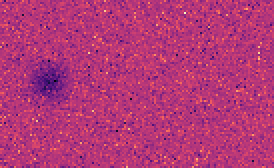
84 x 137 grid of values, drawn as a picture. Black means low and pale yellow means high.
Ninth with the lowest average: middle left. Mirror symmetry: none. Histogram: heavy tails on both sides. Dips: one, in the middle left.
